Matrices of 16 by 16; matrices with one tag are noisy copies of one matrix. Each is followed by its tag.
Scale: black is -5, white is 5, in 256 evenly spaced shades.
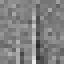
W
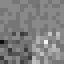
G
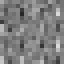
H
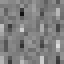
H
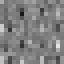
H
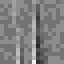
W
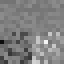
G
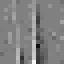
W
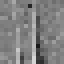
W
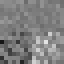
G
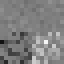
G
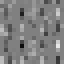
H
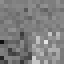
G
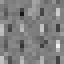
H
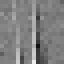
W
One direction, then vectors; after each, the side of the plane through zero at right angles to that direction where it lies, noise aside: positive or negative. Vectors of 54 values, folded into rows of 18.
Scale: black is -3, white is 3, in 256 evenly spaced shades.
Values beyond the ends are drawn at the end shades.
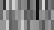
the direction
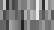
negative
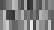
positive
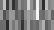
negative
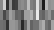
negative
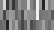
negative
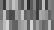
positive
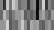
positive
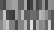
positive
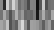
positive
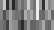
negative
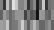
positive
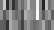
negative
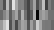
positive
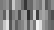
positive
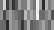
negative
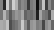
positive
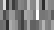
negative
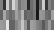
positive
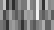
negative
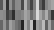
negative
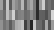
positive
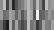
negative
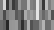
negative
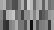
negative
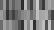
negative
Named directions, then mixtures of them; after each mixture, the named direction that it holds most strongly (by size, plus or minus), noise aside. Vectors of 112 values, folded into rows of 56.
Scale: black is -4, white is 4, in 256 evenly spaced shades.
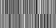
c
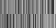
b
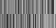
b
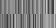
b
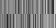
b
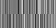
c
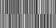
c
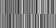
c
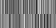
c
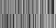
b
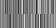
c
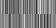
c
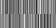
c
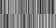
c
